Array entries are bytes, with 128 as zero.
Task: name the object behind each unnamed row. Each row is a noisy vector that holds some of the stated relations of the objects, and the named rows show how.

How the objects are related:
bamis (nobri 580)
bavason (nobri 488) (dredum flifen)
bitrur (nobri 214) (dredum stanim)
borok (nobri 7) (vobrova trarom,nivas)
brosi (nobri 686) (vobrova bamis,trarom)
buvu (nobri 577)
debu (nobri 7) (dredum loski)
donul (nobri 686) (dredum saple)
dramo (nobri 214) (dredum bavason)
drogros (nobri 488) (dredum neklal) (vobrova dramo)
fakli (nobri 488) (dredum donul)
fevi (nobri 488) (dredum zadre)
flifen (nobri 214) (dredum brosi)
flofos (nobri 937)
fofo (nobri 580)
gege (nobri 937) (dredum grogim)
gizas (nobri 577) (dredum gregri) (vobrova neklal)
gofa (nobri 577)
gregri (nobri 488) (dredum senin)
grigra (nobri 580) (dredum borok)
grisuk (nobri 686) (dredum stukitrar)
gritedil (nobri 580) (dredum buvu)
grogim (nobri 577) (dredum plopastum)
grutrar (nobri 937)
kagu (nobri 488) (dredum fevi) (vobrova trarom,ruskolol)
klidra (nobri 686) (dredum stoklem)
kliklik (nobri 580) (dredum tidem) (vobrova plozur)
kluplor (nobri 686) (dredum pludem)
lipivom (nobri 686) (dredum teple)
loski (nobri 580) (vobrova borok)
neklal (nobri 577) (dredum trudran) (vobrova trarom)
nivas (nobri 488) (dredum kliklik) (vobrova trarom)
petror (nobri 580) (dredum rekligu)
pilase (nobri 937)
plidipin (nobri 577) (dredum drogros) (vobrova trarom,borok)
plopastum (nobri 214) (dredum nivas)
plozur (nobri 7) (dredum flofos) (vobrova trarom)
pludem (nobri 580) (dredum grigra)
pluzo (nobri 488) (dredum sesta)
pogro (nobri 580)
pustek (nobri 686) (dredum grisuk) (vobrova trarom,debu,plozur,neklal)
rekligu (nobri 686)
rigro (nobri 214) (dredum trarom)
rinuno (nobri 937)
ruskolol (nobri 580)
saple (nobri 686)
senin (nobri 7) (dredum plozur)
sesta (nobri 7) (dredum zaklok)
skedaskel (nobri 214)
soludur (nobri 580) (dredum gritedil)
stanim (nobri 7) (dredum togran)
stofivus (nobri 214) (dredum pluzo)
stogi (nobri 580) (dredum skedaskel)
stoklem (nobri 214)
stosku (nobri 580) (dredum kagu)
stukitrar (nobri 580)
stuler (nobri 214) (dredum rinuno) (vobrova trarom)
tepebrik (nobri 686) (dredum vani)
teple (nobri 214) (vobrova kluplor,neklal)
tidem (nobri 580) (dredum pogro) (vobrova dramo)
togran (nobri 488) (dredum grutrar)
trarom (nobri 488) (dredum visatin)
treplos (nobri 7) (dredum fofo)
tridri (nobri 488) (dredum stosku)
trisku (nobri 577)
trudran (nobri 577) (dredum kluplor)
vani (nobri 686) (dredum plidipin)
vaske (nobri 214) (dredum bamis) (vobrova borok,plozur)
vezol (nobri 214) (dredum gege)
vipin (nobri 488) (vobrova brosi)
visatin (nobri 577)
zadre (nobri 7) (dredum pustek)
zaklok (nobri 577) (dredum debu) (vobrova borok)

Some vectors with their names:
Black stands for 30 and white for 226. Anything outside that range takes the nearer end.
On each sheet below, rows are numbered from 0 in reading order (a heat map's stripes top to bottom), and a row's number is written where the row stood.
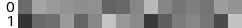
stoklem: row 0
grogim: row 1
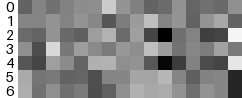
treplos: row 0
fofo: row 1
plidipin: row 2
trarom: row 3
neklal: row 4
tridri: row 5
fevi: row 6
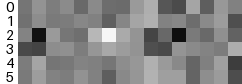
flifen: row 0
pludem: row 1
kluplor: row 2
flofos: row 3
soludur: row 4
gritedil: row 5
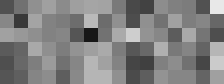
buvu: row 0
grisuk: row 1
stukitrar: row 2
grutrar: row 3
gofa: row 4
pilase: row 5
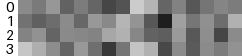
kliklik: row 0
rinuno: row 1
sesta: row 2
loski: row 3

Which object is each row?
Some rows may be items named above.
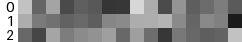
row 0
kagu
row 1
tridri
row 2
plozur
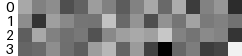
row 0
vipin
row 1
grisuk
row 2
stogi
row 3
plidipin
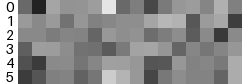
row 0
rekligu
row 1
togran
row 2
zadre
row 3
skedaskel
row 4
flofos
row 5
gege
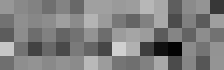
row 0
fakli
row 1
stanim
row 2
vezol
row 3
teple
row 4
stanim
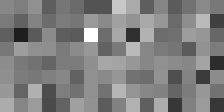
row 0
kliklik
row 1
gregri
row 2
lipivom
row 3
bitrur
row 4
bavason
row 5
zadre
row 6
nivas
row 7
vipin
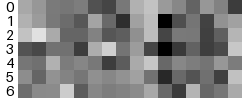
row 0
stosku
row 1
stuler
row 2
vaske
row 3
gizas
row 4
ruskolol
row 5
debu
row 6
dramo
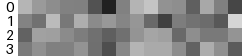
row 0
stukitrar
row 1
borok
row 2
skedaskel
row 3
pogro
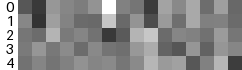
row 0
klidra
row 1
grisuk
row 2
ruskolol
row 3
flifen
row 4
petror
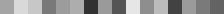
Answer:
bamis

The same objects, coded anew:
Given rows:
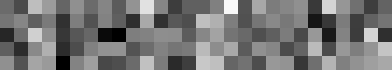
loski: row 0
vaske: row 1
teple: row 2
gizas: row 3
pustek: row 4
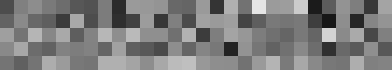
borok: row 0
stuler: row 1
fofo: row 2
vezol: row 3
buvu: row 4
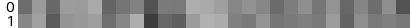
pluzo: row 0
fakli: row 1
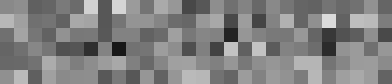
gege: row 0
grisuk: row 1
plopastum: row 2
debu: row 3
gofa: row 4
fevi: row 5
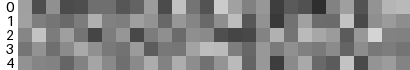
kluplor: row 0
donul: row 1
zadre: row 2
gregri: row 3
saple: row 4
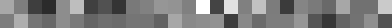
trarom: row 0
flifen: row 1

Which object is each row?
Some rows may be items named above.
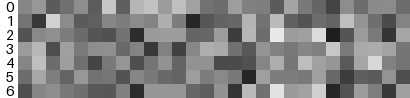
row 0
flofos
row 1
kliklik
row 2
borok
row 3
tridri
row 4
zadre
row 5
plopastum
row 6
borok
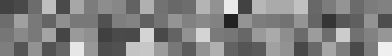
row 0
zaklok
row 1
plopastum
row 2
kagu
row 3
brosi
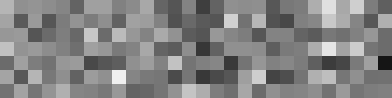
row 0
stosku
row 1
ruskolol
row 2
pilase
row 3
stosku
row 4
stoklem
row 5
stogi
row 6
togran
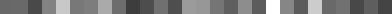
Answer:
drogros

